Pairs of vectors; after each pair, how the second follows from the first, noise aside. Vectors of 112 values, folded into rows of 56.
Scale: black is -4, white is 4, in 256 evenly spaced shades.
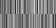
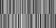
reversed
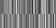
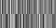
reversed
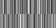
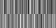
sign-scrambled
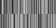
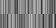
reversed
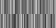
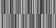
reversed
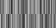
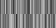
wrapped around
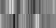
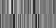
sign-scrambled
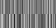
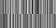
wrapped around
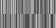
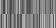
reversed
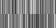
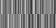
sign-scrambled
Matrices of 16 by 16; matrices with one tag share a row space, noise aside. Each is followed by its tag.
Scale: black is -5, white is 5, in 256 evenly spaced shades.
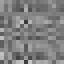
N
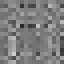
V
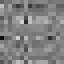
N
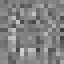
V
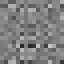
V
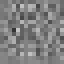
V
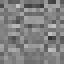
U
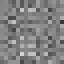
V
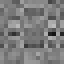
U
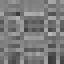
U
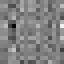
V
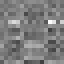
U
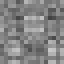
U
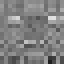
U
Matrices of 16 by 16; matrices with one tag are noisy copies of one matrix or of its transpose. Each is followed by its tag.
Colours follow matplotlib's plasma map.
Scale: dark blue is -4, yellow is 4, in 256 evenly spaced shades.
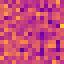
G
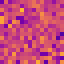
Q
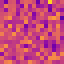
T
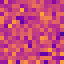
Q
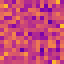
G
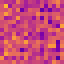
G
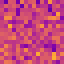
T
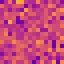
Q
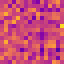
G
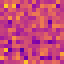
G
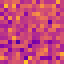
G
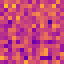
G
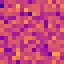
T
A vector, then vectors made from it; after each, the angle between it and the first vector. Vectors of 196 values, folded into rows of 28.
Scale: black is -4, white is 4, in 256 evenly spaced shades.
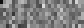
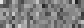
nearly opposite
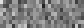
nearly opposite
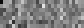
nearly parallel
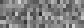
partly aligned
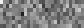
partly opposed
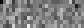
partly aligned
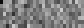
nearly parallel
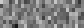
partly opposed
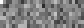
nearly opposite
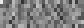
nearly opposite
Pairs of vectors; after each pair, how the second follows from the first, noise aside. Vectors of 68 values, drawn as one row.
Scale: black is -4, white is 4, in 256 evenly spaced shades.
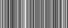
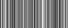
reversed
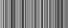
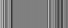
partly zeroed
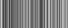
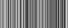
reversed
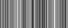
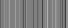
partly zeroed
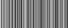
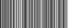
negated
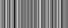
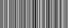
shuffled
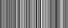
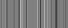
partly zeroed
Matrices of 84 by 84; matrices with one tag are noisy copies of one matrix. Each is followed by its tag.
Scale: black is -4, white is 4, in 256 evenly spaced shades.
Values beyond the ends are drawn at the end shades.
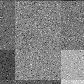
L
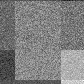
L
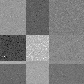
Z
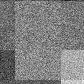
L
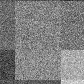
L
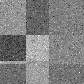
Z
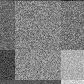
L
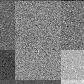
L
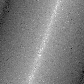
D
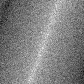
D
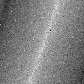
D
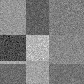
Z
